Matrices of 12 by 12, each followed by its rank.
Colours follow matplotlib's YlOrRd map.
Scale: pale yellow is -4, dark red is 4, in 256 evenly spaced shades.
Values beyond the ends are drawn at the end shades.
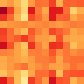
two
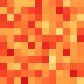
full rank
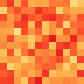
full rank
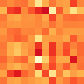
two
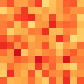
full rank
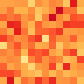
full rank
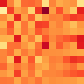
two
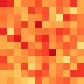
full rank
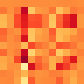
two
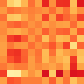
two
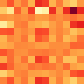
two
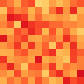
full rank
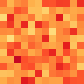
full rank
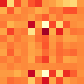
two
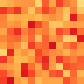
full rank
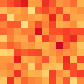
full rank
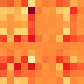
two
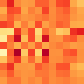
two
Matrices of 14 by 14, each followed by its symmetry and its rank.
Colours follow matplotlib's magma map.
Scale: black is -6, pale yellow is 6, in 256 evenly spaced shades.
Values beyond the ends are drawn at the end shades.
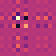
symmetric, rank one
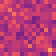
symmetric, full rank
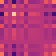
symmetric, rank one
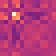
symmetric, rank two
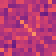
symmetric, full rank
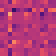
antisymmetric, rank two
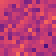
symmetric, full rank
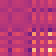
symmetric, rank one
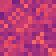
symmetric, full rank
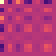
symmetric, rank one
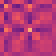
symmetric, rank two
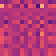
neither, rank two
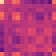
symmetric, rank two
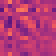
antisymmetric, rank two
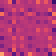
antisymmetric, rank two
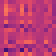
neither, rank two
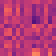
neither, rank two
